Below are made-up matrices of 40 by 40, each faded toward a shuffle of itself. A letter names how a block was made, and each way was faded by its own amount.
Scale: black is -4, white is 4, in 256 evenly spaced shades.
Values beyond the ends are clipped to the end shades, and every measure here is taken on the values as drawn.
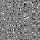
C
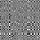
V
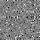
C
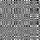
V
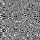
C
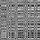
V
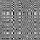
V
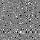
C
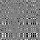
V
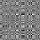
V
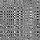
V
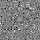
C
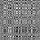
V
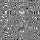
C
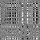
V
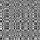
V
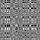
V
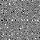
C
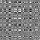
V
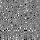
C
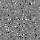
C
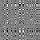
V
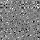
C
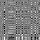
V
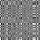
V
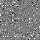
C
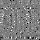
C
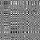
V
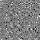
C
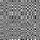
V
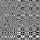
V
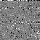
C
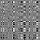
V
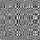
V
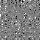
C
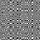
V
